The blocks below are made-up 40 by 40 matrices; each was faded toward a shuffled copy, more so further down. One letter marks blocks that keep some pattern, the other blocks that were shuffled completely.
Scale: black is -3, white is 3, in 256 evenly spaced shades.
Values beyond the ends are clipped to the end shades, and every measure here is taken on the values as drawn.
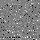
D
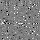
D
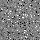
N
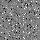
N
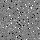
N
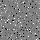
N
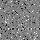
D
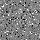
D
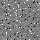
N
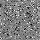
D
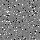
D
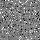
D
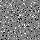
D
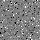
N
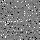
D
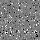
D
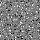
D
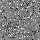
N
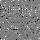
D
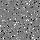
N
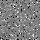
D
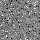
N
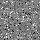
D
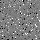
N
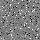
N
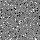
N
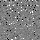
D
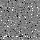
D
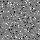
N
